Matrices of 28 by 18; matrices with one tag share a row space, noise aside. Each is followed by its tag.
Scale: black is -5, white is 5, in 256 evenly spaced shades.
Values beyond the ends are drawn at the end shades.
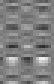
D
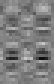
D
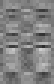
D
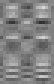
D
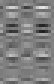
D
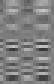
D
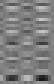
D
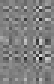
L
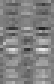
D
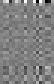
L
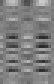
D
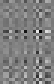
L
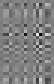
L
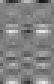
D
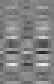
D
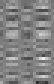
D
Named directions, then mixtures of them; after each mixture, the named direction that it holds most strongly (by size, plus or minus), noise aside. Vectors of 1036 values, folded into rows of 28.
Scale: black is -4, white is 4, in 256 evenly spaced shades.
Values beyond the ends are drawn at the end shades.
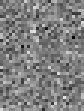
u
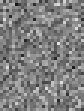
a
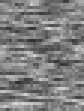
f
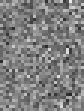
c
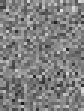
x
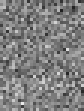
x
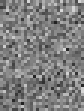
x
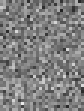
x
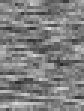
f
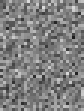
x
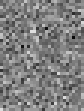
u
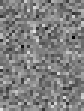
u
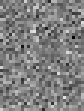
u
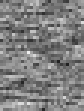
f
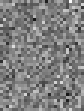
c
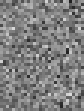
c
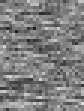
f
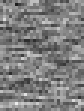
f
